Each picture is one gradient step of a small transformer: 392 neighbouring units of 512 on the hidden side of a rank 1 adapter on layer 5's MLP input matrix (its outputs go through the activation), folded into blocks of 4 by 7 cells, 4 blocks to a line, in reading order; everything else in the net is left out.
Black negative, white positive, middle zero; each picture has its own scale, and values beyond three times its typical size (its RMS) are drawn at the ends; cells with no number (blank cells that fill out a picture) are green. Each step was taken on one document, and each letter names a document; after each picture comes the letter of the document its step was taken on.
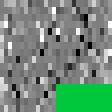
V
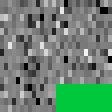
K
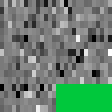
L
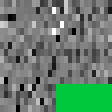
V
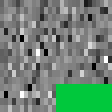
K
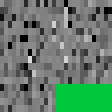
L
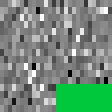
L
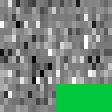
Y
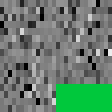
K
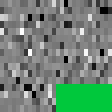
K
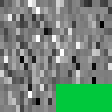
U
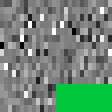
L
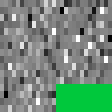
K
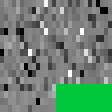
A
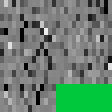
A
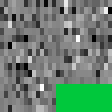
L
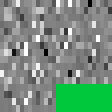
U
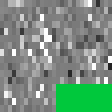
A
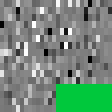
U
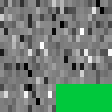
K
